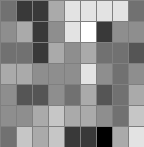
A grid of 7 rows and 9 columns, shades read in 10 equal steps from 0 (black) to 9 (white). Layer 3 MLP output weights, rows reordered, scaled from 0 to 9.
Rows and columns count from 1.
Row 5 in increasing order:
3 3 3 4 4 5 5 6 6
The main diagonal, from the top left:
4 6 2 5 4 6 0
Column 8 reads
8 5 4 4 4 4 6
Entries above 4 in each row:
5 7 3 8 4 8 5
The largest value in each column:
6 7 6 7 8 9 8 8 8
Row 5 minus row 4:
-1 -3 -2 0 -1 -2 -2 0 1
